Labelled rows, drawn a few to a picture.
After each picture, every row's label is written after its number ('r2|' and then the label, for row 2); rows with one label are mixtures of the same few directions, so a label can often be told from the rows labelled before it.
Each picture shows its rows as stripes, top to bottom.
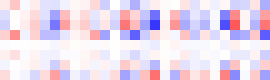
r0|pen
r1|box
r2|box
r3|pen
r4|box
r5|pen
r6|box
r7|box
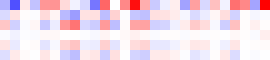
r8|pen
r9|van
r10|van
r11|pen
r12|van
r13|van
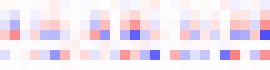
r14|box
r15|pen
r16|pen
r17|pen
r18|van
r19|box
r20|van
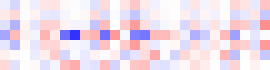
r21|pen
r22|pen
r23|pen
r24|van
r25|pen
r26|box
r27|van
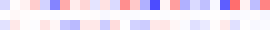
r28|box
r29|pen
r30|van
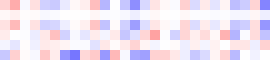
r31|pen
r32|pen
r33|pen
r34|box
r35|pen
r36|van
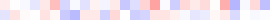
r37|box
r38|van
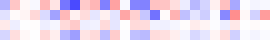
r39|van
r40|box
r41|van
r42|van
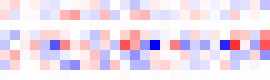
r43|pen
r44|van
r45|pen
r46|pen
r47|box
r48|pen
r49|van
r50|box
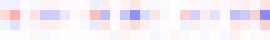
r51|pen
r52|pen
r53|pen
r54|box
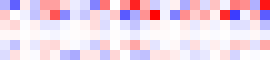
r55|pen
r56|box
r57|pen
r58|pen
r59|pen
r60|van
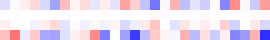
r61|box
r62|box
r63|box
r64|pen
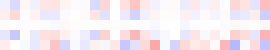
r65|pen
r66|pen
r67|box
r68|pen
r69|box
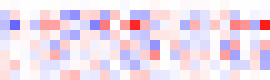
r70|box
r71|van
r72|pen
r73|van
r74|box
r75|box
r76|pen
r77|van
